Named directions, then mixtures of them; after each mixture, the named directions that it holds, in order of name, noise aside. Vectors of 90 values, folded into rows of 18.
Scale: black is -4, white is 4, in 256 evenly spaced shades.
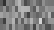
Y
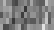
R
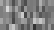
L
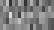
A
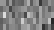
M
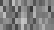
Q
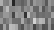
L, M, Q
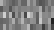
A, M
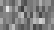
L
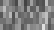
A, R, Y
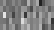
M, Q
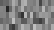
L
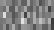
L, M, Q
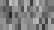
A, R, Y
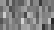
M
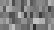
A, L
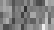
R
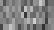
L, Q, R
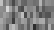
L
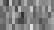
A, L, Q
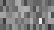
Y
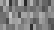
A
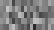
A, L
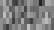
M, R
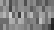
A, M, Y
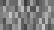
A, R, Y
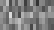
A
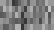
Q, R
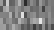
A, L, Y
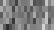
Q, R
